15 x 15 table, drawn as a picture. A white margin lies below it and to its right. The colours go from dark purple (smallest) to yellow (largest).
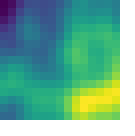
Lone odd cells: none. Mirror symmetry: none. Ninth with the lowest average: top left. Slope: up to the bottom right. Ninth with the highest average: bottom right. Grain: blotchy.
